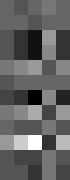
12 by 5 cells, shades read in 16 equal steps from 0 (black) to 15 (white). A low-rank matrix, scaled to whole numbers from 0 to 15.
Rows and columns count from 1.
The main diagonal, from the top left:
6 6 1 8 8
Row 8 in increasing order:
4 7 8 9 10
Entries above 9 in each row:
0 0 0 0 0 0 0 1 0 3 0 0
